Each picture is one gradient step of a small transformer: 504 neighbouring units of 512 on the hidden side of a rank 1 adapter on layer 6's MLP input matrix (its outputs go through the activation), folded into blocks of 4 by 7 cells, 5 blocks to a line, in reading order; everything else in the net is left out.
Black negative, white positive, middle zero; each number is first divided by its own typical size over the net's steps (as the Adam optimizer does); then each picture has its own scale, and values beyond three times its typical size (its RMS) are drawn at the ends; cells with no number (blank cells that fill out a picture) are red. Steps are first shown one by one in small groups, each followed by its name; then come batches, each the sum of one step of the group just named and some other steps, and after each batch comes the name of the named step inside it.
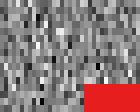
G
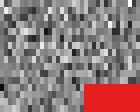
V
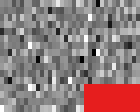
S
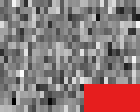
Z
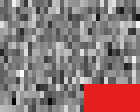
Z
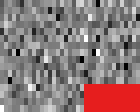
S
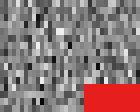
G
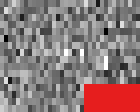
V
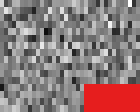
V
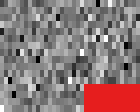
S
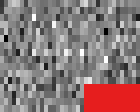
G
